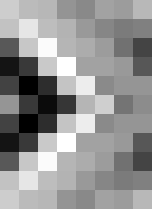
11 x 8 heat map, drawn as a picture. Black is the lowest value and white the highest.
Overall the values sit about 60% of the way up the scale. Values change most from cell to cell in the centre. No row or column stands out. The ninth with the lowest average is the middle left. The top and bottom halves mirror each other.
